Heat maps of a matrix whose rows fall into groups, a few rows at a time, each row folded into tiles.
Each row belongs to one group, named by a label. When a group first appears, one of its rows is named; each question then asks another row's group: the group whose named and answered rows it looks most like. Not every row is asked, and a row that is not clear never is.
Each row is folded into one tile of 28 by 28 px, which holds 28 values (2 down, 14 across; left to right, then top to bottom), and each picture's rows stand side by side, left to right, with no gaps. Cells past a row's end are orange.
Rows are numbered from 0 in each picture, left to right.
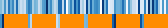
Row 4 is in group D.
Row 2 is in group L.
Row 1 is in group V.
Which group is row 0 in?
D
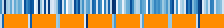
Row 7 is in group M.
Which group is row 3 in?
M
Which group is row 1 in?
M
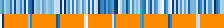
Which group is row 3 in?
L
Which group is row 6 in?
D
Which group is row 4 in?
M
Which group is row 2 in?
D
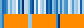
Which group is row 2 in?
M
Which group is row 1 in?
L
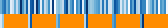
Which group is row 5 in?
M
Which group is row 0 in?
L
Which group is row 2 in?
M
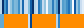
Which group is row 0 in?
V
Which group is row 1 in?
M
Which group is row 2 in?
V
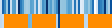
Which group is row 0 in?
L
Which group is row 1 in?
L
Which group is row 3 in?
L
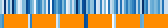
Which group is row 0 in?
D
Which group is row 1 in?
M
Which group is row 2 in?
L
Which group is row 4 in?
L
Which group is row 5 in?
V
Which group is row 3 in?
M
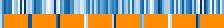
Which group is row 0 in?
M
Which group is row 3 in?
L
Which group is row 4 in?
M
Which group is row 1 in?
D
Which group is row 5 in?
V
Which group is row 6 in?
L
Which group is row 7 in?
D
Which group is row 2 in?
D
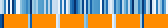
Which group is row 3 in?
V
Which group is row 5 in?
M
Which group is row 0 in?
D
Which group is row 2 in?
L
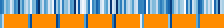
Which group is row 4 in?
D
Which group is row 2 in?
V
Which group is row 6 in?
V
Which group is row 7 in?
V
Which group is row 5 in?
L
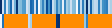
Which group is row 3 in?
V
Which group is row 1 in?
L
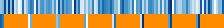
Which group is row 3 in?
L
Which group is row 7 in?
D
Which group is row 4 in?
M
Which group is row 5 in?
M
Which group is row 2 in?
V
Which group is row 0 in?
D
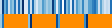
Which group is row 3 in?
D
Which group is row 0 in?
V
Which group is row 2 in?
D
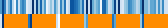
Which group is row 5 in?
V
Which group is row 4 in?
V
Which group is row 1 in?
D
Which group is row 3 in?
V
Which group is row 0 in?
M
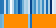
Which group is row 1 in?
V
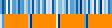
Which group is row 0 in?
L
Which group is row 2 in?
M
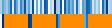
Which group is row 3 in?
V
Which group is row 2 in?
D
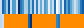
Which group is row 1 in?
D
